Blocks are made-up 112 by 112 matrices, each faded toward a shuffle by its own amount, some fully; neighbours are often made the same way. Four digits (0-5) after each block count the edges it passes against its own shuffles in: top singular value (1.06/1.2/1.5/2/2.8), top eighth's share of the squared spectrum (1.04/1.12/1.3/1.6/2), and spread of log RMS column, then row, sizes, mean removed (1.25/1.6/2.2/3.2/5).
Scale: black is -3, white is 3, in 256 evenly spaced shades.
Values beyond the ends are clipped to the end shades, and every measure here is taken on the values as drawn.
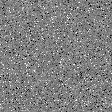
0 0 0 0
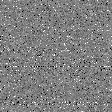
2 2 0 2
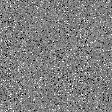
1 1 2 2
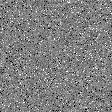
0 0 0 0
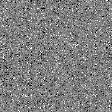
1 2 3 2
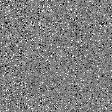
1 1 2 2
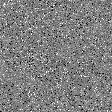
0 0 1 0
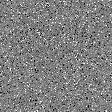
0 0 0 0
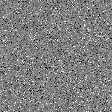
0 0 0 0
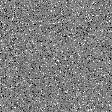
0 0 1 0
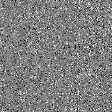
1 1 2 2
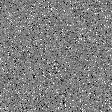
0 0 0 0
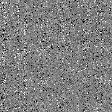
1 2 3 1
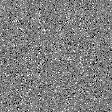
1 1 2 2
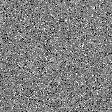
2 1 0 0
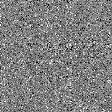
4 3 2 2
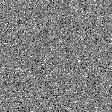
2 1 0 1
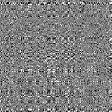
5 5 3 4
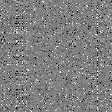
4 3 2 1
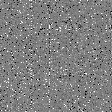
3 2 1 0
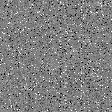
3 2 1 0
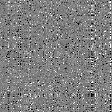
4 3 3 2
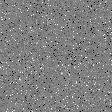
0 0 0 0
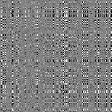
5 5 4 4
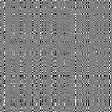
5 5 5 4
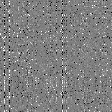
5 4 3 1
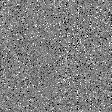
1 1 2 0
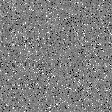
3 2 0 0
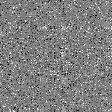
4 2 1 1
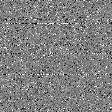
2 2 0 2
